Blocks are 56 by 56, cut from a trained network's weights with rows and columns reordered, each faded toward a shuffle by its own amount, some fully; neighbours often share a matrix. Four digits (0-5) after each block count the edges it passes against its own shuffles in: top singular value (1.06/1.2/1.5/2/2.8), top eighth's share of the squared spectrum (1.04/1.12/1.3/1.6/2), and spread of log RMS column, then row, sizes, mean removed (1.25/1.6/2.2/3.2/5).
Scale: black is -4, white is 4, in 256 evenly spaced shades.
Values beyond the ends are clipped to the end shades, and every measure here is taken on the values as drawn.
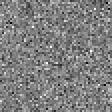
0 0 0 0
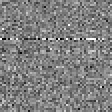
4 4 0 2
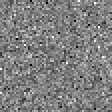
1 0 0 0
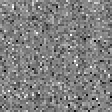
1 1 0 0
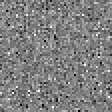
0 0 0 0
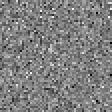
0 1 0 0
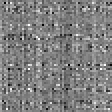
3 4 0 4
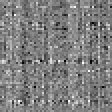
4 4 0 3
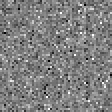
0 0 0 0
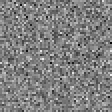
0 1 0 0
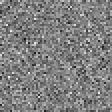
0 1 1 0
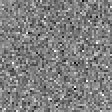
0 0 0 0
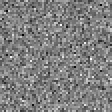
0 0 0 0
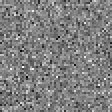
1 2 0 1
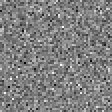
1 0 0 0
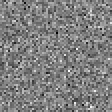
1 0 0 0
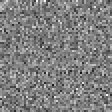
2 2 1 1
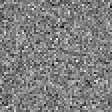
2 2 0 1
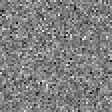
0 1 0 0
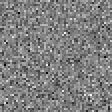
0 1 0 0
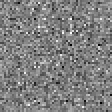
2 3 1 2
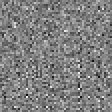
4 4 2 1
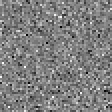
1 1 0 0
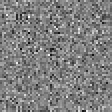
3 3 2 1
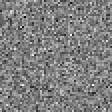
1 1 0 0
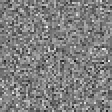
2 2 1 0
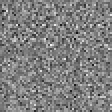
3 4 0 2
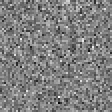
2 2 0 0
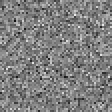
0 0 0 0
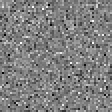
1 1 0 0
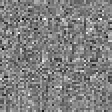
3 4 0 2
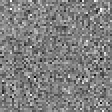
2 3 2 1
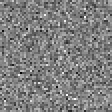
1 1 0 0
